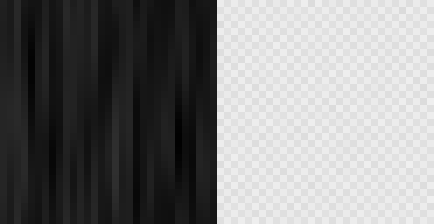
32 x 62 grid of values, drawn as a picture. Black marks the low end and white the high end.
The table splits into one row of 2 panels. Panel 1,1: very low, streaked downward, faint in contrast. Panel 1,2: very high, checkered, faint in contrast.
